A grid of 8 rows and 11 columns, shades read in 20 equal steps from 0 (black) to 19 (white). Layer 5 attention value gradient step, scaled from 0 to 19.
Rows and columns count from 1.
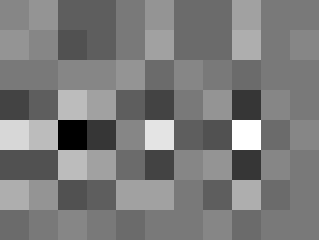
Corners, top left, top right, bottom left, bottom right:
10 9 8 9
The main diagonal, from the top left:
10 10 10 12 10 5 9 10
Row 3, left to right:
9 9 10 10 11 8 10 9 8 9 9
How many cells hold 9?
21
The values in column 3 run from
0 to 14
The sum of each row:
101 103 102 93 111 95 107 98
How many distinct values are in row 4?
8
